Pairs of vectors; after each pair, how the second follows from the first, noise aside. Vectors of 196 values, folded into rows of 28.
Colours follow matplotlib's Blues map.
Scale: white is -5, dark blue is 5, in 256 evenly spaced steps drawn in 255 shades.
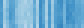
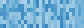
sign-scrambled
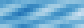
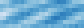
reversed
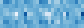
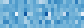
sign-scrambled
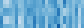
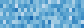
shuffled
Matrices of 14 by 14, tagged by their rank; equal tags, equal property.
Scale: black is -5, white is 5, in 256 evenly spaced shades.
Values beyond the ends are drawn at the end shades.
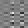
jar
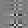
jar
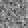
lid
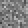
lid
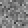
lid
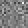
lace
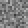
lid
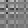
jar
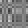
jar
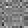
lace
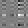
jar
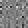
lace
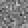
lid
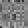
lace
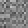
lace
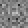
lace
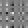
jar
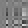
jar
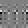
jar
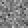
lid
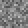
lid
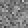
lid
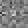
lace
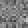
lace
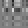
jar
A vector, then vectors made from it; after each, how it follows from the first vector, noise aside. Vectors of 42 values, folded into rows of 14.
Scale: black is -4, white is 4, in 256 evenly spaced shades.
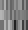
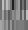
wrapped around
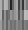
wrapped around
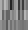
wrapped around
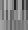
wrapped around
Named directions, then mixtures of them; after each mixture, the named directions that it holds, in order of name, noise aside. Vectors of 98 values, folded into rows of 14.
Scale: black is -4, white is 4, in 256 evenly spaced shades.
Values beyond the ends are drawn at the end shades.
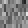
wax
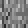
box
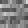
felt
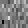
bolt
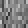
box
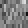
wax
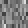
box, wax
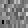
bolt, wax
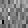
bolt, box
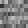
box, felt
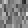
wax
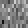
bolt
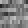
felt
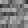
felt
